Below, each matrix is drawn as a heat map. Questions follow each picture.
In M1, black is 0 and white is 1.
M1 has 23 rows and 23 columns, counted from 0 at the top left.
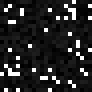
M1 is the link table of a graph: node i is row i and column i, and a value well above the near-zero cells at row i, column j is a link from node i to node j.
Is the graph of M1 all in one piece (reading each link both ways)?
no
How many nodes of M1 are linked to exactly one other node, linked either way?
6
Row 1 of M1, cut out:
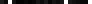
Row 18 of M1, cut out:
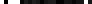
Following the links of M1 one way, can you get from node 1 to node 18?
yes
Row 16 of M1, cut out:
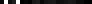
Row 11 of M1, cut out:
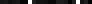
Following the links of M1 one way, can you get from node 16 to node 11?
no
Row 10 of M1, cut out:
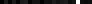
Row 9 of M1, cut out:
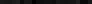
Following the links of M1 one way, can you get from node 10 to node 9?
no
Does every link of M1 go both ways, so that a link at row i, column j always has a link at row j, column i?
yes
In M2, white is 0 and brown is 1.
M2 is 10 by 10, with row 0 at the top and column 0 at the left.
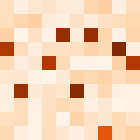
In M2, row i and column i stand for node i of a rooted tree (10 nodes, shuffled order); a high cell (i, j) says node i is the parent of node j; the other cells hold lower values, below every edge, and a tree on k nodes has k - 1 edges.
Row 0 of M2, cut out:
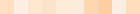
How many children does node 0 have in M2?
0
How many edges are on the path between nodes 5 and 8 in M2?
5
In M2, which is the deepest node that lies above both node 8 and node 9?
4
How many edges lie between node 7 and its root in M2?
3
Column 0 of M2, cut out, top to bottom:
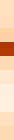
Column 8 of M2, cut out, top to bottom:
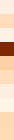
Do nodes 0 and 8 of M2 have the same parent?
yes
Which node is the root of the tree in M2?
2
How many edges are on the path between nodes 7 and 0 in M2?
4
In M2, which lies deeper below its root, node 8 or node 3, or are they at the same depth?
node 8
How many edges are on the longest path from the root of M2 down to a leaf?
3
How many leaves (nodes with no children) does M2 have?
5
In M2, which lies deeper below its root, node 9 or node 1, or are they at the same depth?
the same depth
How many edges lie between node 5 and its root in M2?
2
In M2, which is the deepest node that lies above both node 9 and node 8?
4
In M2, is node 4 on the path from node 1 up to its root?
no
